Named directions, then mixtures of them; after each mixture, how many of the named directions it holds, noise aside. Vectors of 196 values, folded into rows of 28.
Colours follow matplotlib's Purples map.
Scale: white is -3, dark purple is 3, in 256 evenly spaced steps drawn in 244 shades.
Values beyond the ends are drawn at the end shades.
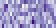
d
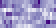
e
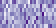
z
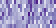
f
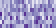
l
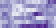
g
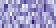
one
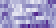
one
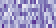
two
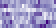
three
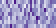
three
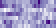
one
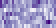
three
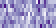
three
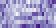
two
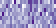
two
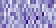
one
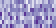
one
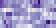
one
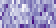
three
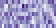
one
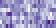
two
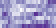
one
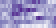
one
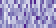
three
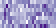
three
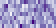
one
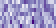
one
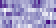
one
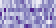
two
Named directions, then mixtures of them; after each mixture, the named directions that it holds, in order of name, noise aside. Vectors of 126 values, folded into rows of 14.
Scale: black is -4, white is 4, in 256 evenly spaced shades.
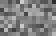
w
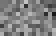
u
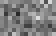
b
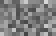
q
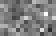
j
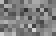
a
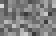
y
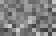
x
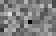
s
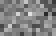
s, u, w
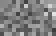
u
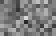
j, q, u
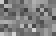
a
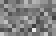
a, q, x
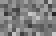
b, u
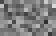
q, s, y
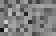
s, w, y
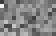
x, y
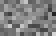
u, w, x
